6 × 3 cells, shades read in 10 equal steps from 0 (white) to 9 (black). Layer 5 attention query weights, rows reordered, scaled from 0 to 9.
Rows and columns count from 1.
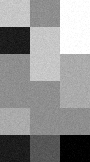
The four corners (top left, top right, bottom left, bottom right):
2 0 8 9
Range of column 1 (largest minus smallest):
6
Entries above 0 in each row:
2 2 3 3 3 3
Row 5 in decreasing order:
4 4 3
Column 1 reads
2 8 4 4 3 8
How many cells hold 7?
0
